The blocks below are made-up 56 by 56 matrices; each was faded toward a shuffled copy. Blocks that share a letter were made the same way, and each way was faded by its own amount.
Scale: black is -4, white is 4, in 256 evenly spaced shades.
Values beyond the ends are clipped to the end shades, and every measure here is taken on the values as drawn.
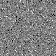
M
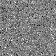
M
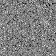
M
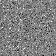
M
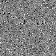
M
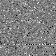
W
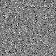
M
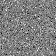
M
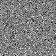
M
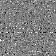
W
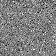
M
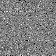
W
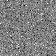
M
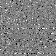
W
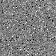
M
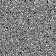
M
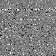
W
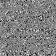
W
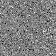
M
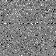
W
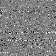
W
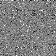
W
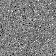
M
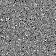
M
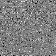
W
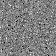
M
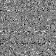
W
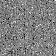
M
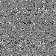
W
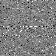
W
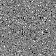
M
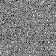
M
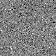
M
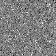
M
